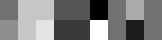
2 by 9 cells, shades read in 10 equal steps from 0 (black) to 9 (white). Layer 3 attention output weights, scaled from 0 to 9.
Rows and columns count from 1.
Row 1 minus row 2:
-1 0 -1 1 1 -9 0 5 0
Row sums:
38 42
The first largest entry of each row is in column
2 6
